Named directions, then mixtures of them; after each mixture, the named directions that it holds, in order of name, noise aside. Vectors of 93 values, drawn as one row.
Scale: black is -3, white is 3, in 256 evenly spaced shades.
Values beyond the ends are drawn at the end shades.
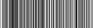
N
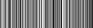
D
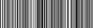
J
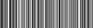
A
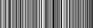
D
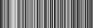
J, N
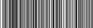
D, N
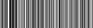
A, N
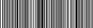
J, N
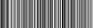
D, N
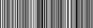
J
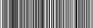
N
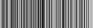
D, N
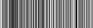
N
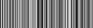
A, J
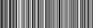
A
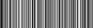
A, N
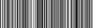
J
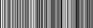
D, J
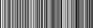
D, J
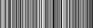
D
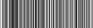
N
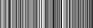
D
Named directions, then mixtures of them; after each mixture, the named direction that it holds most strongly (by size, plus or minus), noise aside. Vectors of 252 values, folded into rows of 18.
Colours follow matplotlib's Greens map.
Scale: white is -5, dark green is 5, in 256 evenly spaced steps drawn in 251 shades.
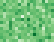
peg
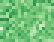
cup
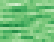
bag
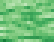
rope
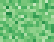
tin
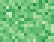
tin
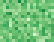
peg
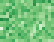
cup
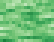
rope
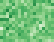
cup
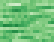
bag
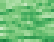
rope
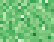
peg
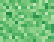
tin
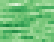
bag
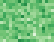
peg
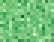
peg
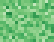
tin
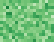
tin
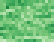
rope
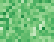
cup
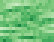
rope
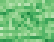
rope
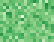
tin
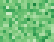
tin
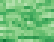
rope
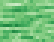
bag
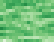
rope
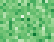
peg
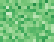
tin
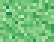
tin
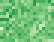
cup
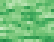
rope
